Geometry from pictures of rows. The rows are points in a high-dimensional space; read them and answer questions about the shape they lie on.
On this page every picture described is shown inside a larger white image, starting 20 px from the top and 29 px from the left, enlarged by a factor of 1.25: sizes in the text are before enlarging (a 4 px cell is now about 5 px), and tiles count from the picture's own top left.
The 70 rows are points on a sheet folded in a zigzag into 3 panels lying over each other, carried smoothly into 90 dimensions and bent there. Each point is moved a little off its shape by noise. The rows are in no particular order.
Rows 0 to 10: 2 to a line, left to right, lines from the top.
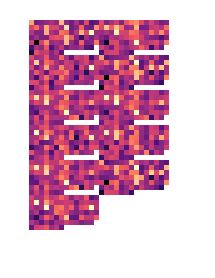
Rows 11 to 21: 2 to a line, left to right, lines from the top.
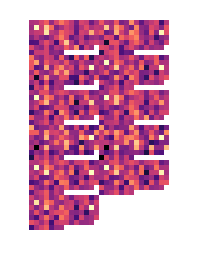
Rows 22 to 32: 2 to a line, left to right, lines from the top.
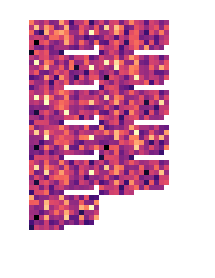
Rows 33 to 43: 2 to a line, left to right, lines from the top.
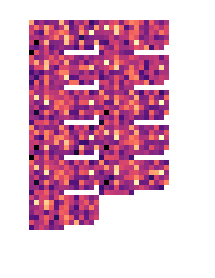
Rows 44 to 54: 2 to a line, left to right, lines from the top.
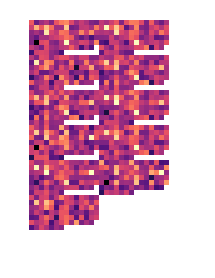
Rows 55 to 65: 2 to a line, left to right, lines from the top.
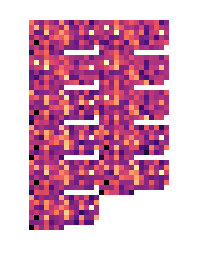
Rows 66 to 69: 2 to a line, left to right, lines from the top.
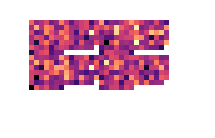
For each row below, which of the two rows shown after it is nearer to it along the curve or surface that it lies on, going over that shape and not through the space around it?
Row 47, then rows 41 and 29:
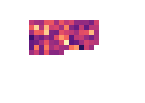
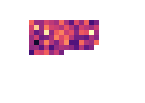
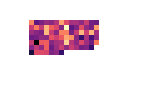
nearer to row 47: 41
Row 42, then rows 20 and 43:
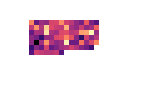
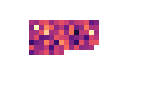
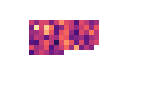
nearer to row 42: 20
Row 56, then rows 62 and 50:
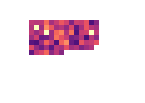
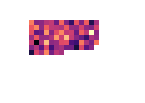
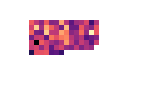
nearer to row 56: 62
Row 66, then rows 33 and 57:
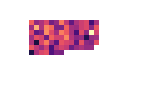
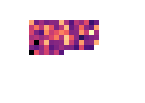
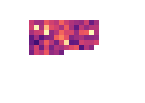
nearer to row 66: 33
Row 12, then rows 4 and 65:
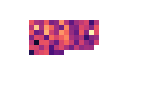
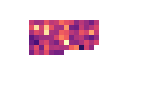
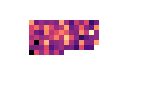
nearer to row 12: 65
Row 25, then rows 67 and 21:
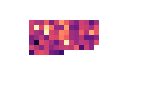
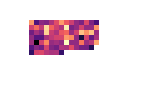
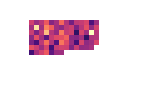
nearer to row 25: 67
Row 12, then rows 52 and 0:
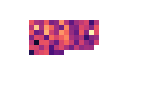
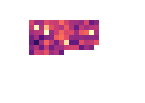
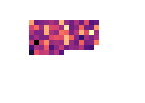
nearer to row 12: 0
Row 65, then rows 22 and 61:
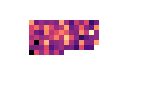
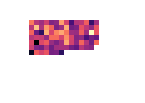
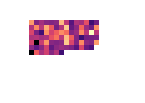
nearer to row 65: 61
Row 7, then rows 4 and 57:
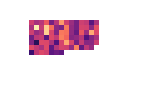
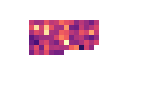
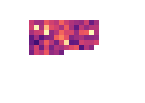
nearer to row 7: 4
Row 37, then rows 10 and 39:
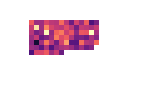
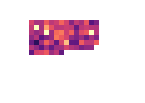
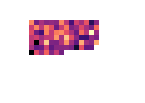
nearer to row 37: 10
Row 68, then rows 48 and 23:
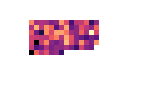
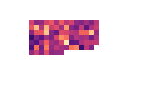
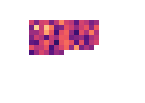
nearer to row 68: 23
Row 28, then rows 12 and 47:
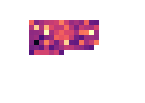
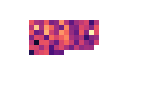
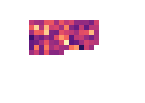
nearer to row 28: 47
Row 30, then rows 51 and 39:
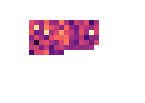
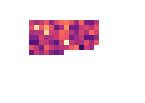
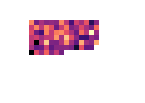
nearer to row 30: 39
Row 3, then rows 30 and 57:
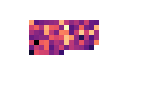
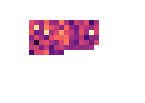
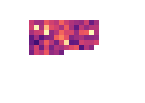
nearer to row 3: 30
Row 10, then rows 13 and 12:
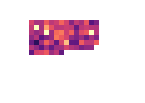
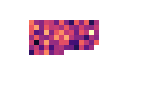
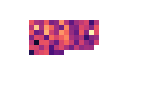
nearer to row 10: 13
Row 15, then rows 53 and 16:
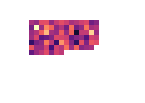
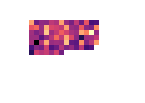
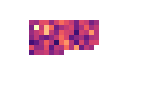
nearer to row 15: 16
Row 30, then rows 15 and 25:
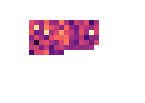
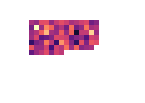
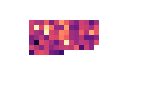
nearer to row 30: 15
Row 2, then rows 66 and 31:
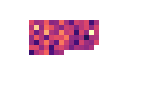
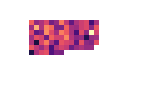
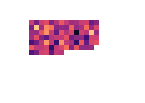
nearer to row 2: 31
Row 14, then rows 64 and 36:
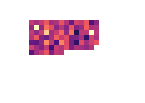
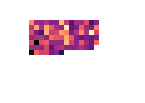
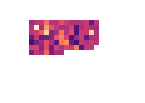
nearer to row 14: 36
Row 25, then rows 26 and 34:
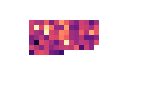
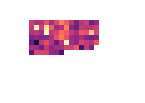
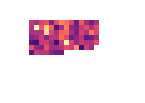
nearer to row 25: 34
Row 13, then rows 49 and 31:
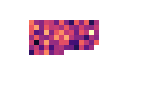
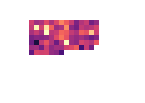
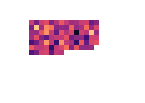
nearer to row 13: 31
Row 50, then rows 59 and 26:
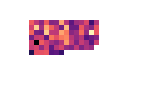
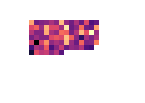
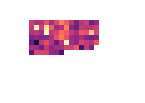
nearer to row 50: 59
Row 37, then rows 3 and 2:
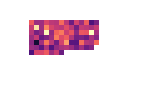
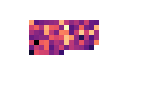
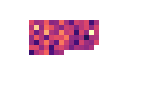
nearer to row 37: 2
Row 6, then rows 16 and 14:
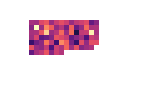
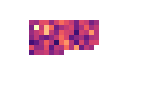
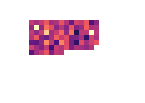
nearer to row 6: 14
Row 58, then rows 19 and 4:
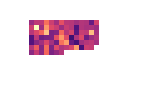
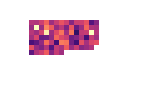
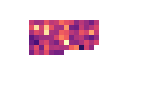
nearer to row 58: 19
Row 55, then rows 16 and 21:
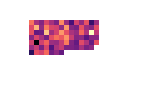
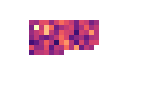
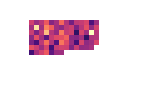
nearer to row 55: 21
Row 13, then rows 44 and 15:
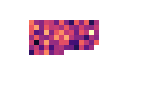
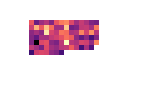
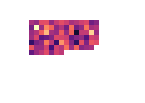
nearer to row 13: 15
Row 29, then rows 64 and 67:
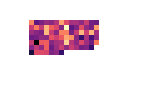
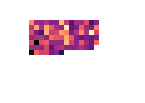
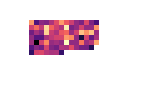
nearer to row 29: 64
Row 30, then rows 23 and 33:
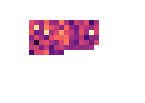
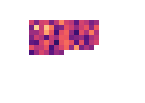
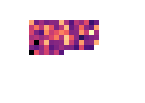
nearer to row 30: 33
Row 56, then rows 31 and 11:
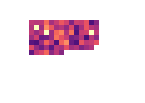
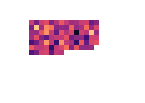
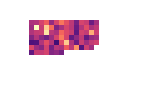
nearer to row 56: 31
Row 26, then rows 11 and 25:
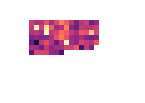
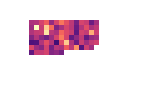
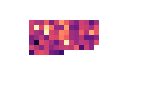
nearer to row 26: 11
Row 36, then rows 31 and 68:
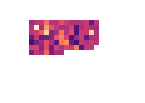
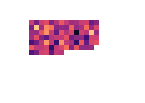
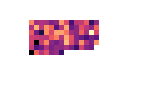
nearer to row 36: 31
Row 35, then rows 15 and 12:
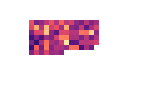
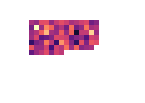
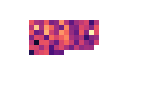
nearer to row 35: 15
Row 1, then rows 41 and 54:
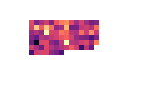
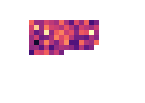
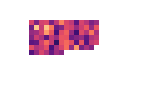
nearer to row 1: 54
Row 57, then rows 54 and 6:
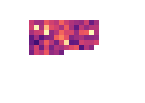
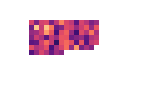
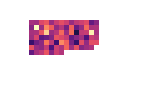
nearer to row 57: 6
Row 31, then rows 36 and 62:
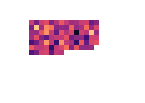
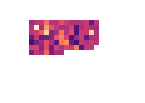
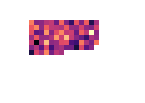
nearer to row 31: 36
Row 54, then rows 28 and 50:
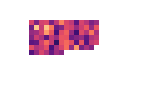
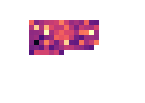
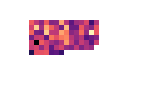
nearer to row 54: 50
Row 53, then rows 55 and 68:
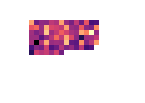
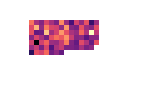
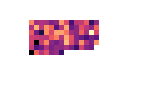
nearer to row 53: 55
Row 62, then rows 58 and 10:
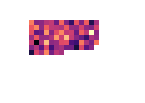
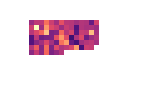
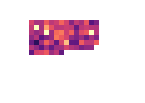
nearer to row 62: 10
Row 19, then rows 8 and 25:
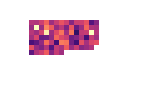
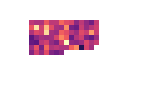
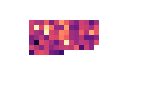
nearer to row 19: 8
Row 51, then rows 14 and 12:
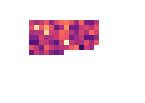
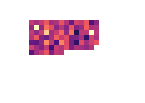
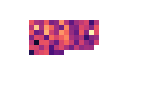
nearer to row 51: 12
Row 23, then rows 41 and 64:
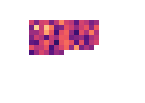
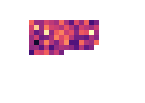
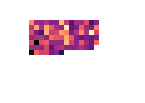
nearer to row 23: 64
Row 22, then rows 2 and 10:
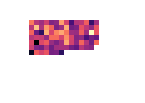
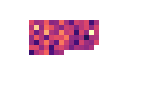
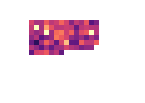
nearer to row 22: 2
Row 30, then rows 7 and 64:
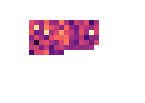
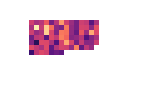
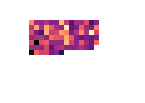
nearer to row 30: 64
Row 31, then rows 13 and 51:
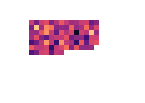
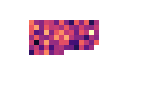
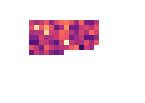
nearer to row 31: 13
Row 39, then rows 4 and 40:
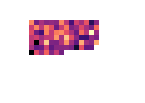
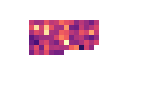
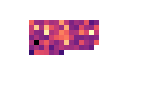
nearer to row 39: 40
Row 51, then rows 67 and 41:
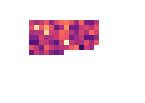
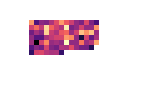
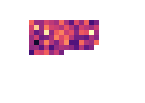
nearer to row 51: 67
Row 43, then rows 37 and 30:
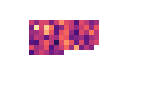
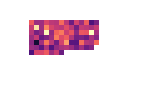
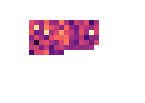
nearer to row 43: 30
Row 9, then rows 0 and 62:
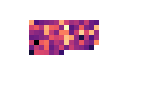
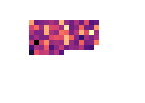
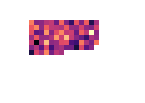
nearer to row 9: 0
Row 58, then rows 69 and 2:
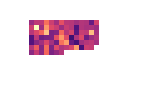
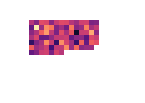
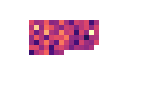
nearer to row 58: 69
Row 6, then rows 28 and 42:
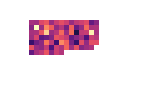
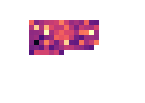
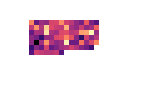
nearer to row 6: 28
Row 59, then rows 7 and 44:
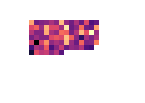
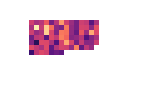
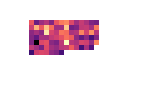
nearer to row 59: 44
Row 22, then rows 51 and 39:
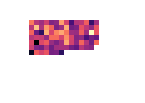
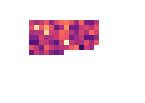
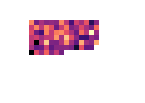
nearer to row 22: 39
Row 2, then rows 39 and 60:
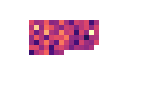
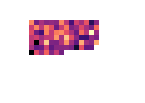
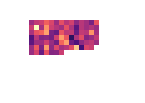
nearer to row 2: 39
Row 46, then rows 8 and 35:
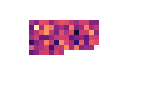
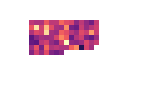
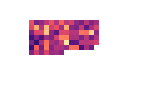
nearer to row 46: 8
